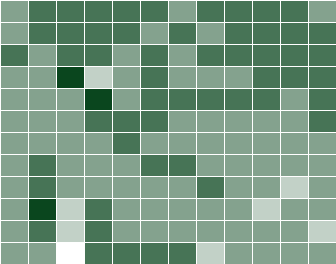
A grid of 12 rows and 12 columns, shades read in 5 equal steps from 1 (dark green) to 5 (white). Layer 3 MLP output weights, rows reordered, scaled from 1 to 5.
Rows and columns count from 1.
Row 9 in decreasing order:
4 3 3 3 3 3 3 3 3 3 2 2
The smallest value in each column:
2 1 1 1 2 2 2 2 2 2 2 2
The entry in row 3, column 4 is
2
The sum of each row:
27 27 27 31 28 32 35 33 35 35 36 35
